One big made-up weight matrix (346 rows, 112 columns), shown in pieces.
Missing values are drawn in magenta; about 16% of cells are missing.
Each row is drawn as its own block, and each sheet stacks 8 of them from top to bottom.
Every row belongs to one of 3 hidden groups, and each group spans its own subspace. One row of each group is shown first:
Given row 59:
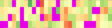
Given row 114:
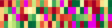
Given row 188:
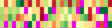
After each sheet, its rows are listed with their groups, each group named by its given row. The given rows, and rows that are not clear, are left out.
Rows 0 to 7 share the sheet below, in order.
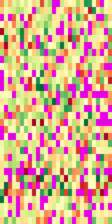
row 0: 114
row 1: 114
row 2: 188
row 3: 59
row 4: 59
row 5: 188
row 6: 114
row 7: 114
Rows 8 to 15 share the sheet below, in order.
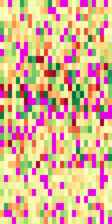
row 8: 114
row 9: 114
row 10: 59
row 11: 114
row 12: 114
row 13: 188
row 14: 114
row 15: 114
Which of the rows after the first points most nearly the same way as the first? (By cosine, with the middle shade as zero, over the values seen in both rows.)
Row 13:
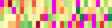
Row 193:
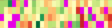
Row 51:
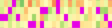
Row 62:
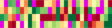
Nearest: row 62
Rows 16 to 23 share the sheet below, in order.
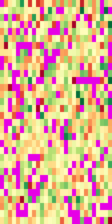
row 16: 188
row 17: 114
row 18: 188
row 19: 188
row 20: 59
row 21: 188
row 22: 114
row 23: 188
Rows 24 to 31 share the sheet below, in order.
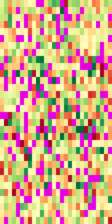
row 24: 59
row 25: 59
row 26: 188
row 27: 59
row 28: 114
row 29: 114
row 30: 114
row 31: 188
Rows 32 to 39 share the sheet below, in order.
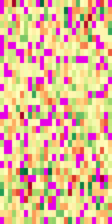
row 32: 59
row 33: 188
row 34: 59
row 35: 59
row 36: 188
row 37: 114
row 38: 114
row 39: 114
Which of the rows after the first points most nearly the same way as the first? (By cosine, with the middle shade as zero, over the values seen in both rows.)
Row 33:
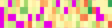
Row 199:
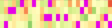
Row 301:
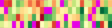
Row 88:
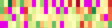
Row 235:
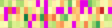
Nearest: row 235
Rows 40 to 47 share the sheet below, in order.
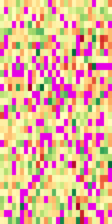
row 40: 188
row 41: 188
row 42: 114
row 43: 59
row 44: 114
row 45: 188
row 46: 188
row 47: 188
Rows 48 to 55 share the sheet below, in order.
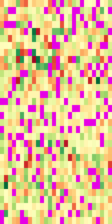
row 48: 114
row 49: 59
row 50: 59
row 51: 188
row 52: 114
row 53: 59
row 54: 114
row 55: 114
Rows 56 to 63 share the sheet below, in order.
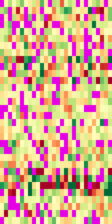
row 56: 114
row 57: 114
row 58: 188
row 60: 114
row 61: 59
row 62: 59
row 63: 114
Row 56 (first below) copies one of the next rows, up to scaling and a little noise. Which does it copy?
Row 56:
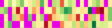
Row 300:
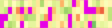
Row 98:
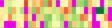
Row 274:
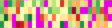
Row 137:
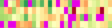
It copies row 300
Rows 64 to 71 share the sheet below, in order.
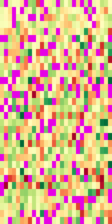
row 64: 59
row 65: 188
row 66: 188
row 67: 59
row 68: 188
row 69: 188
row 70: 114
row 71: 188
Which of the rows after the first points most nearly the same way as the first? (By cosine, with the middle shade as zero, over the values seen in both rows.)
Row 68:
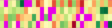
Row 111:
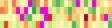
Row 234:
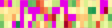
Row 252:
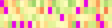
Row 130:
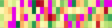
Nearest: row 111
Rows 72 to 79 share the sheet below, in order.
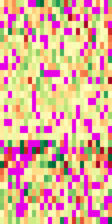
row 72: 59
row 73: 188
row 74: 188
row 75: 59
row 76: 188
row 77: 114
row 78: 59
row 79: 188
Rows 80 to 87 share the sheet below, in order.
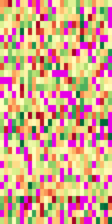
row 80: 188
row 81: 188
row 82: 59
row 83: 188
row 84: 188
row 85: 114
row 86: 114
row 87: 188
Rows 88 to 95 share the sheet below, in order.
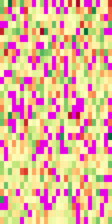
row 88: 188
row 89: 114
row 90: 59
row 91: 59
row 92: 188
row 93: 59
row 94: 114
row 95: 114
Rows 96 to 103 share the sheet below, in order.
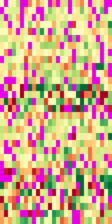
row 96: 188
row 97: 59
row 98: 114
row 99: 188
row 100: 188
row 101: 59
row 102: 188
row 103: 114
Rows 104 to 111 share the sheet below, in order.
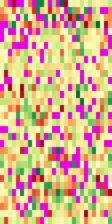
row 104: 59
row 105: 188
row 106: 114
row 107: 188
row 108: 59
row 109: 59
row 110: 59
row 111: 59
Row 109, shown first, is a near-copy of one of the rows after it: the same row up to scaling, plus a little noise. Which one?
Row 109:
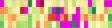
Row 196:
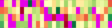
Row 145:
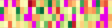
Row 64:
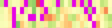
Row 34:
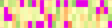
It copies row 196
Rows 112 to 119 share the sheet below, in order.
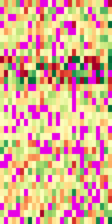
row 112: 188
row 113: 188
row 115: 188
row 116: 188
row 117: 59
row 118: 188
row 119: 188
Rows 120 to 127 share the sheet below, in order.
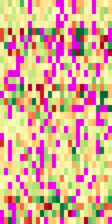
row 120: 188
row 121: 188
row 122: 114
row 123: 188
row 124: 59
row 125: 114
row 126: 59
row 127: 59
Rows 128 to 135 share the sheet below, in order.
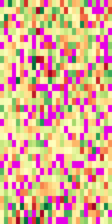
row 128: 114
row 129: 59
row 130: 59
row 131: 59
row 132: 59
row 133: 188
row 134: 114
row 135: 59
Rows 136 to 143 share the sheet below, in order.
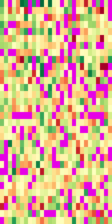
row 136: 114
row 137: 114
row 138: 188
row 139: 114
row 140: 59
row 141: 188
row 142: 59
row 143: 59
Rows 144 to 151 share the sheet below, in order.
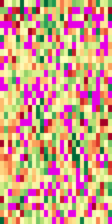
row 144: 114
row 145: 59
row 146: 59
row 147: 188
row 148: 188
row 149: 114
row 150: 188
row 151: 114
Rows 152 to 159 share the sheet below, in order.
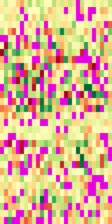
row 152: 188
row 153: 114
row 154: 59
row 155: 114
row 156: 59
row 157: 188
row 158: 114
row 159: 59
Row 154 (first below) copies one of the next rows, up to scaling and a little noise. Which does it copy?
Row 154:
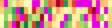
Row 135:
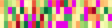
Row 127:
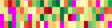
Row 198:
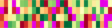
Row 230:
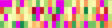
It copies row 135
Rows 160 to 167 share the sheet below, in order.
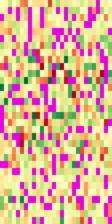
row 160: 114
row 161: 188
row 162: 59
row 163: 114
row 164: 59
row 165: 188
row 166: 59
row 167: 188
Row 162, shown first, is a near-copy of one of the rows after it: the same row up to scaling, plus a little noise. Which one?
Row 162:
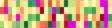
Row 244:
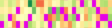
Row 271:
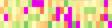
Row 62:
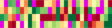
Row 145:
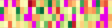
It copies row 271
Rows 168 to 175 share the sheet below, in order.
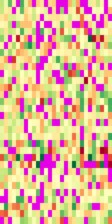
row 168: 188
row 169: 114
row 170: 59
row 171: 188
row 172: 188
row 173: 188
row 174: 188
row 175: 114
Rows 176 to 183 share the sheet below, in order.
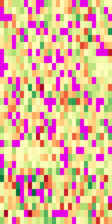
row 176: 114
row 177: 188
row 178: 59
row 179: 59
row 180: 188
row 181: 59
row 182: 59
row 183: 114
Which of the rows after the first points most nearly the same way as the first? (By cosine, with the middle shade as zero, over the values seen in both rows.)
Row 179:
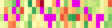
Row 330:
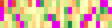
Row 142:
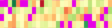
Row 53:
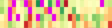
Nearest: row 142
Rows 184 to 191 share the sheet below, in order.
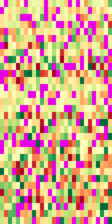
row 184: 188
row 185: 114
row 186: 114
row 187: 188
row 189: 59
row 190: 114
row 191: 188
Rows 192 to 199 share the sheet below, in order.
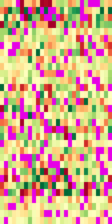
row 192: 114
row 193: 188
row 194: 59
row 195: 114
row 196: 59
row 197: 114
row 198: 59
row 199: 188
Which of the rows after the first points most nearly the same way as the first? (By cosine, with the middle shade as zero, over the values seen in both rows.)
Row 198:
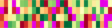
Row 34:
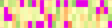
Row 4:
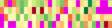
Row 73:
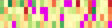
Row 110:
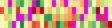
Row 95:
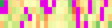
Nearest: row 4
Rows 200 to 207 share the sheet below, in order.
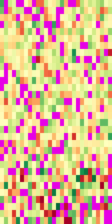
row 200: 59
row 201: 188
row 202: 59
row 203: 114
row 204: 188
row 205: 59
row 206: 188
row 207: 59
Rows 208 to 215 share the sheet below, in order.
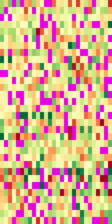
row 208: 188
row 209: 59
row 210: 114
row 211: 59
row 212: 114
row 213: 188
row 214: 188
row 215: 188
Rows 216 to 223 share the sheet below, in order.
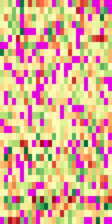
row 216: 188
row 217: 114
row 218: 188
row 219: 114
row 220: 188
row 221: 114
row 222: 188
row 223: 59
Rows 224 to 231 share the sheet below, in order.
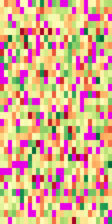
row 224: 59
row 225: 114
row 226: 114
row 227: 114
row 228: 59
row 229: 59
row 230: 59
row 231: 188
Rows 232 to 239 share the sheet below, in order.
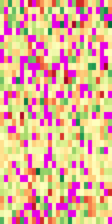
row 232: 188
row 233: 114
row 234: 59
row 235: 114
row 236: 188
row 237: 114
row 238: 59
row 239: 59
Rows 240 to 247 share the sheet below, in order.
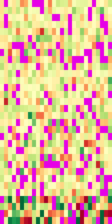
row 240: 114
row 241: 59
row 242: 188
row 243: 114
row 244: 59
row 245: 114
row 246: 188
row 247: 188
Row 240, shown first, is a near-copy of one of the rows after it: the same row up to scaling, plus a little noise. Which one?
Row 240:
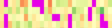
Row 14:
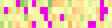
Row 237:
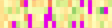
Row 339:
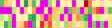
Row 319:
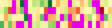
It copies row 237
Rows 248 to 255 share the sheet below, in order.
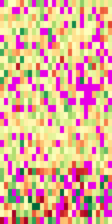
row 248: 188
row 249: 114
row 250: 114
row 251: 59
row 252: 59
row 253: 188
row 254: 188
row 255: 59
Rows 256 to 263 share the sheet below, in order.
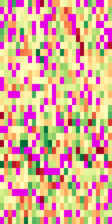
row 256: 59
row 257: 188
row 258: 59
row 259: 59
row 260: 114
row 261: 114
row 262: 59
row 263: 59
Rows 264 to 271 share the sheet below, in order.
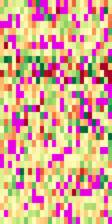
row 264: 59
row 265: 114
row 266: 188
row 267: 188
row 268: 188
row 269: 188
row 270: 188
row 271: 59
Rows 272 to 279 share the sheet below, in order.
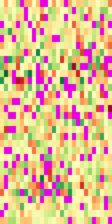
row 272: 188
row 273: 188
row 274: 114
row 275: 188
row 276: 114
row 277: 59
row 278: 114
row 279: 59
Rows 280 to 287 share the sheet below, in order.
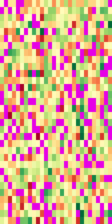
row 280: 188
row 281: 59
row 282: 114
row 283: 188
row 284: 188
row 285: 114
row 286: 114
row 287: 188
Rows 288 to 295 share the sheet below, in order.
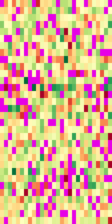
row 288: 59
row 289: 59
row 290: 59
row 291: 59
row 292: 188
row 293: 188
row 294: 59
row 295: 188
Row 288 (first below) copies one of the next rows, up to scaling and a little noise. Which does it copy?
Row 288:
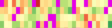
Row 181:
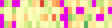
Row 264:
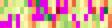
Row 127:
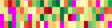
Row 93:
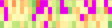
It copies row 93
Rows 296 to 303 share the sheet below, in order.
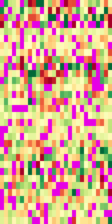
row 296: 59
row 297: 188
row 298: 114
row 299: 114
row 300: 114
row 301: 188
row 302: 188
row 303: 188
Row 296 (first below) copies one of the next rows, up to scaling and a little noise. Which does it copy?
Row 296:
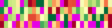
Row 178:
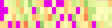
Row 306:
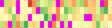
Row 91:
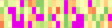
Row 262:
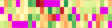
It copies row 91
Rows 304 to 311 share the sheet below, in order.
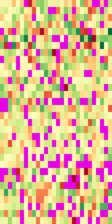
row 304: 59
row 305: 188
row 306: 59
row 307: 59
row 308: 114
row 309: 188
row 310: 114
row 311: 188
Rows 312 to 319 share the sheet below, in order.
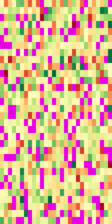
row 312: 188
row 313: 188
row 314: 114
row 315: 188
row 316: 59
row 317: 188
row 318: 188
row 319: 114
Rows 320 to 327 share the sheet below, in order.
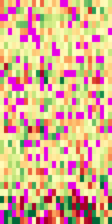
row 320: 114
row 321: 114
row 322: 114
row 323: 114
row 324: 114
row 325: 188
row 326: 188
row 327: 114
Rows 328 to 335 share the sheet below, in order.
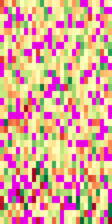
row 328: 59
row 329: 188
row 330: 59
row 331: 59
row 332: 114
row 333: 188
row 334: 59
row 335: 188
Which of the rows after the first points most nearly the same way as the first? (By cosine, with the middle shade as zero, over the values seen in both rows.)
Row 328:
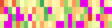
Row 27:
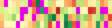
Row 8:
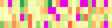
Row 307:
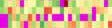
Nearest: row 27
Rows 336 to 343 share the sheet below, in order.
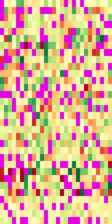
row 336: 114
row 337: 114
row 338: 114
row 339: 114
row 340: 59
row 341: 188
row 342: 188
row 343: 59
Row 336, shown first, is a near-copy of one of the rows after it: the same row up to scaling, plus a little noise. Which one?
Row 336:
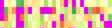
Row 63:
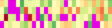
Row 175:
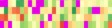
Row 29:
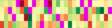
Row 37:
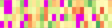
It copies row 175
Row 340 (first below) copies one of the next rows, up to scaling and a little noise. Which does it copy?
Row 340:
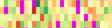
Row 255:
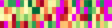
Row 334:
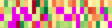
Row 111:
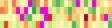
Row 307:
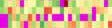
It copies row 334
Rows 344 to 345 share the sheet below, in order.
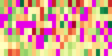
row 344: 188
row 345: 59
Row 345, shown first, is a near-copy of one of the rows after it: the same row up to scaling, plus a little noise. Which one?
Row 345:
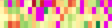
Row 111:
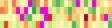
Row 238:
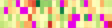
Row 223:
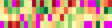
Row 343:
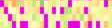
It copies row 223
